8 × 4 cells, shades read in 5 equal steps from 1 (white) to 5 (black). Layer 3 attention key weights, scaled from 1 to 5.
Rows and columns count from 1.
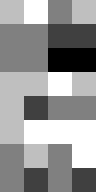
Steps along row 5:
up down same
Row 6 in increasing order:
1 1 1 2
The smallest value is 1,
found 6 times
